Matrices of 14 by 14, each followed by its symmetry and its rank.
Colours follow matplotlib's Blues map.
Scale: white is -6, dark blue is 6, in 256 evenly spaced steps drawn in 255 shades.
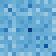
symmetric, rank three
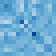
symmetric, rank three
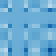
symmetric, rank one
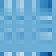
neither, rank one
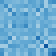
symmetric, rank three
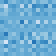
neither, rank two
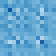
symmetric, rank three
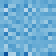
neither, rank two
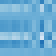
neither, rank one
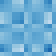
symmetric, rank one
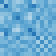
symmetric, rank three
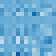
neither, rank two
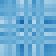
symmetric, rank one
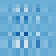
neither, rank one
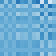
neither, rank one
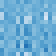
neither, rank two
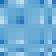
symmetric, rank one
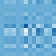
neither, rank one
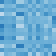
neither, rank two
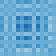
symmetric, rank one
